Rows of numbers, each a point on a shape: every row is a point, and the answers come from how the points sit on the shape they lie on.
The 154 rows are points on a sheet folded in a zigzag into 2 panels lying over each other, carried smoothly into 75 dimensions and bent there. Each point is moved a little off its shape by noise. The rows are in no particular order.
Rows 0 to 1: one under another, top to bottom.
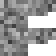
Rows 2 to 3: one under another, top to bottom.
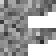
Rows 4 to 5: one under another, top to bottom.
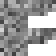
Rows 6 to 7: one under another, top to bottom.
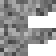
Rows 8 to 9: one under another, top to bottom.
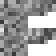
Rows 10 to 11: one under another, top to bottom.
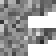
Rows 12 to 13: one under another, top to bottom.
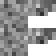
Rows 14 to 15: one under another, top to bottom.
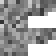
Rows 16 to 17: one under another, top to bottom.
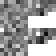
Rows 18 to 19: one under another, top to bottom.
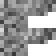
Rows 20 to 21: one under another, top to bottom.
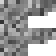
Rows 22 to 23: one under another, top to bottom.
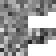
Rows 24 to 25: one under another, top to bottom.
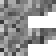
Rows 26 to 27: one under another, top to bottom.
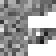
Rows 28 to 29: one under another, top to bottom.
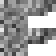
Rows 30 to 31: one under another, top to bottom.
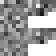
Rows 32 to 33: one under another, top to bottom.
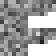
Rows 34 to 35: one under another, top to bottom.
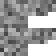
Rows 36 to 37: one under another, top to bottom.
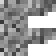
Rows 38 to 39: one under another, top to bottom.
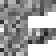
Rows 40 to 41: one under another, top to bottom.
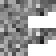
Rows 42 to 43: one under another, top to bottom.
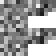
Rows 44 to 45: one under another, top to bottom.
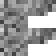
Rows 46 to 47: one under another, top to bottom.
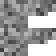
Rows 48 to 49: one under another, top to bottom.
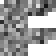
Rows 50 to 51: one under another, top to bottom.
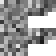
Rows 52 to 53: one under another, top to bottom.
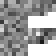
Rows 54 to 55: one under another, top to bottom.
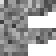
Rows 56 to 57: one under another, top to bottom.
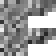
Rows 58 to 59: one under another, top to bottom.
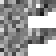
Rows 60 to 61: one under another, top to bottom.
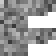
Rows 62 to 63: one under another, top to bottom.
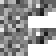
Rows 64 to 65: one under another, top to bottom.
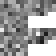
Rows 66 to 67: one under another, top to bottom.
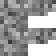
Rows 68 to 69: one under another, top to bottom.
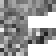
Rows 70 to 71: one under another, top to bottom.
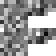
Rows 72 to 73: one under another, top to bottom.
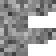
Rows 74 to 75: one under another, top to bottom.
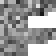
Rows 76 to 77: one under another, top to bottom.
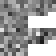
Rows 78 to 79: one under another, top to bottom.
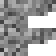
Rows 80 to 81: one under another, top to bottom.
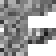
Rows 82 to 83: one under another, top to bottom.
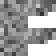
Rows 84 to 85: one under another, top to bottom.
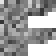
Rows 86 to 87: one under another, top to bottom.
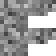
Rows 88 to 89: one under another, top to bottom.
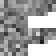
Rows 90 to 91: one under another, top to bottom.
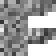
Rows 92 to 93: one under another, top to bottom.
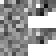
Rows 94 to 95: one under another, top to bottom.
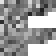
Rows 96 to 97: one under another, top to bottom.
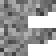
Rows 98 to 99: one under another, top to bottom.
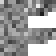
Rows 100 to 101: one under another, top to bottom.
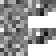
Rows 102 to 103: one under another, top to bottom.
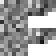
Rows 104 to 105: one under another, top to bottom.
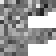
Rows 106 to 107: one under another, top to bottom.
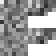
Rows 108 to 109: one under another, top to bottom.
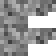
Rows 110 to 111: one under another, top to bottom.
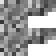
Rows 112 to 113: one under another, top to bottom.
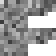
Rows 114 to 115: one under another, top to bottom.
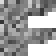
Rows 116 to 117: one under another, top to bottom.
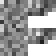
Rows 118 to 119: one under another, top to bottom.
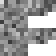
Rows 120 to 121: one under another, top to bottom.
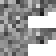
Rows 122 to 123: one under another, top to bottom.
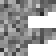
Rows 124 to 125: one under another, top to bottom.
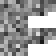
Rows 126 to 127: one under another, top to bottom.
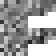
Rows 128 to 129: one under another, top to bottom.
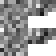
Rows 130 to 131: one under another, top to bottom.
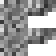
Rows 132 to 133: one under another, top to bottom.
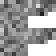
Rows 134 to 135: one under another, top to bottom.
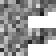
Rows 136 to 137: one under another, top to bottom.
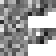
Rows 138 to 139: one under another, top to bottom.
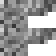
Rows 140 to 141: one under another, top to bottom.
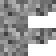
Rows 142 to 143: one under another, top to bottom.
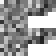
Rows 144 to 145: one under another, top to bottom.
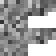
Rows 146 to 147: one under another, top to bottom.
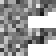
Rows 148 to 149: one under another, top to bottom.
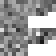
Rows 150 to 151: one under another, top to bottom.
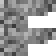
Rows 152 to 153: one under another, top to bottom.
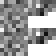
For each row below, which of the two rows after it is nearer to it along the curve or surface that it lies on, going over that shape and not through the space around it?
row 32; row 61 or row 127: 127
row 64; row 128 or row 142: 128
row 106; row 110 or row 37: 110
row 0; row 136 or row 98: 136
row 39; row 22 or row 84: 84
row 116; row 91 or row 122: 91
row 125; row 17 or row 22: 17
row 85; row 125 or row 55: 125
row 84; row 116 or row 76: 116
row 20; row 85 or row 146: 85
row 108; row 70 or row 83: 70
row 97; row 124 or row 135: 135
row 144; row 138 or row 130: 130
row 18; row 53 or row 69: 69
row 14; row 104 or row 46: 104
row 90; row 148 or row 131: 131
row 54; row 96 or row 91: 91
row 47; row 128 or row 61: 128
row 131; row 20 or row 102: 20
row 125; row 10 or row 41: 41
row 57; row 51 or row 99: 51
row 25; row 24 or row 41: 24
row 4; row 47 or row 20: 47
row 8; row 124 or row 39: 39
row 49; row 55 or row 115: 55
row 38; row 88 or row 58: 88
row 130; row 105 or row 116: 116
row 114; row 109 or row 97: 97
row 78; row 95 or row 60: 95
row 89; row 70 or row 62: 62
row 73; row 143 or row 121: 143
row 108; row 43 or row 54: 43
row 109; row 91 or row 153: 153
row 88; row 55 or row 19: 19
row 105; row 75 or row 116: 75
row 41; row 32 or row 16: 16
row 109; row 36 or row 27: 27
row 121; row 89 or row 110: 89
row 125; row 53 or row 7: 53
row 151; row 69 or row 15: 69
